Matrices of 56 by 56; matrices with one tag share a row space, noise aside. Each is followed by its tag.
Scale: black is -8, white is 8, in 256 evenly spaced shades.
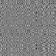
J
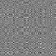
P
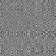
J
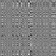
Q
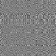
J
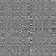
Q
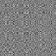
P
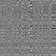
Q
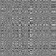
Q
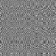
J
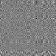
J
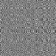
J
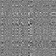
Q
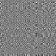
J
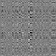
Q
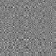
P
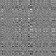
Q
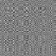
P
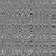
Q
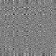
P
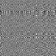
J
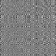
J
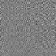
J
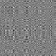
P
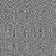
P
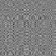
P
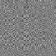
P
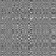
Q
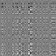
Q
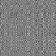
J
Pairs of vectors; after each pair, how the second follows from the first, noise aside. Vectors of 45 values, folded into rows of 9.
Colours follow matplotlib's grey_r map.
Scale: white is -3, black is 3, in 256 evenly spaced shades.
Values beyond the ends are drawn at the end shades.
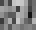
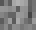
shrunk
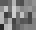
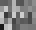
copied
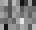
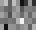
copied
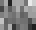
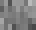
shrunk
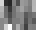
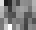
copied
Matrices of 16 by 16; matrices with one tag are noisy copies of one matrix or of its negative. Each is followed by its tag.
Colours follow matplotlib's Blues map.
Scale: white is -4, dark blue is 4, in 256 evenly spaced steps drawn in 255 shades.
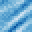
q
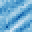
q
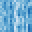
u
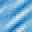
q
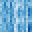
u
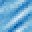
q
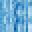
u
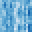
u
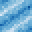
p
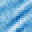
q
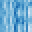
u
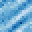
q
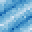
p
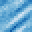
q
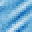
q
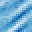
q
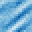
q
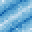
p
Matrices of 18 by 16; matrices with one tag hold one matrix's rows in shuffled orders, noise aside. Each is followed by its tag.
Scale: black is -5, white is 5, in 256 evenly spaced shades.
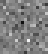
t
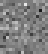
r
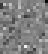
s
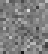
t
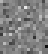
s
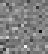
r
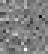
r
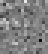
r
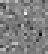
r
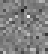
t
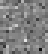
r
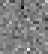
t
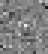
s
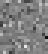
s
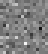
r
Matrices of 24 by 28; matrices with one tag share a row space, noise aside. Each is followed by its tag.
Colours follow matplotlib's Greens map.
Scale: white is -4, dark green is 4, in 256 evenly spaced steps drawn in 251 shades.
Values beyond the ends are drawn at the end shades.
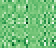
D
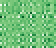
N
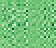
D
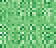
N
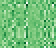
D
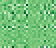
D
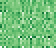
N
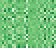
D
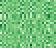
N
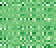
N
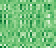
N
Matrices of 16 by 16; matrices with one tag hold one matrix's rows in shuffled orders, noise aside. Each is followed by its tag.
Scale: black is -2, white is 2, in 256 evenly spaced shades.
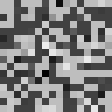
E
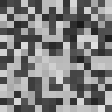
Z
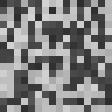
Z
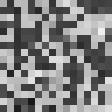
E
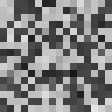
Z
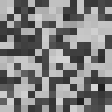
E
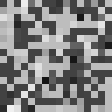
Z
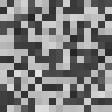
Z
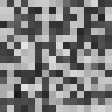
E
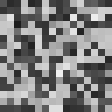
E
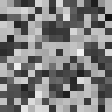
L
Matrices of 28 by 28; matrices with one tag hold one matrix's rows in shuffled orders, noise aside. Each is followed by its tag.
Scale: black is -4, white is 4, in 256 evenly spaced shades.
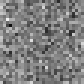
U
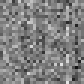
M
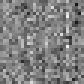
M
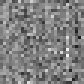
M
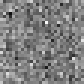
U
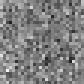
U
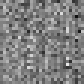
M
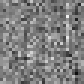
M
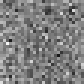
U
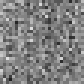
U
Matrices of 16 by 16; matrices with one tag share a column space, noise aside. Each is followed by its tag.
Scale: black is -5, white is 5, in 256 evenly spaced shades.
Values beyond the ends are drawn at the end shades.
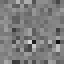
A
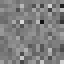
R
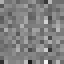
A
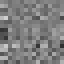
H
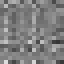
A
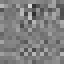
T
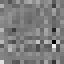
A
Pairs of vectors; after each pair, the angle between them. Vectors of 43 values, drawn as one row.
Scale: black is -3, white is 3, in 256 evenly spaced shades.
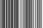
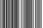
nearly parallel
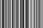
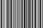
partly opposed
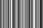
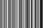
partly aligned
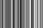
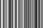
partly opposed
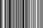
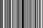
partly aligned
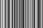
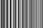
partly opposed
